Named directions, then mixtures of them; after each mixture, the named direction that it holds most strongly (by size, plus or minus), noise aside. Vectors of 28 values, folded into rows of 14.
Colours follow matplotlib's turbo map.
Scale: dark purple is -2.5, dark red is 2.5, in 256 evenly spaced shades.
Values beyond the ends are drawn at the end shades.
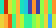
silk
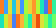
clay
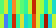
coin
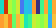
silk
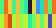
silk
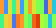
clay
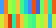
silk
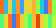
clay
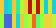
silk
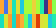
clay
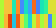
silk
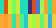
silk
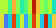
coin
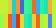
clay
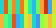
clay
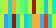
coin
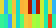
silk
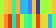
silk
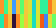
coin
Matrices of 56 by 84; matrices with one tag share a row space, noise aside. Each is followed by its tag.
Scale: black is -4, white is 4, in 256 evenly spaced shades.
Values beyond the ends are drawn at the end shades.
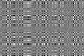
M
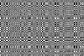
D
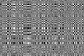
M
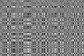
M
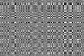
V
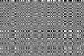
V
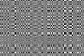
V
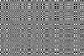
D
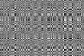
V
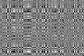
M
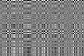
M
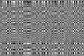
M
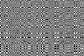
D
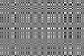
V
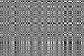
V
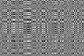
M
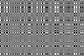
D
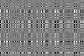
D
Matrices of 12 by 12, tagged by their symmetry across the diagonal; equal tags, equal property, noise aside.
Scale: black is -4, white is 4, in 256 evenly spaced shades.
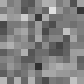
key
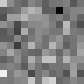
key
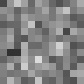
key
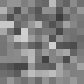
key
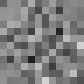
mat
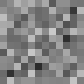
mat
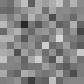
mat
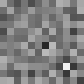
mat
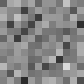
mat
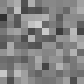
key
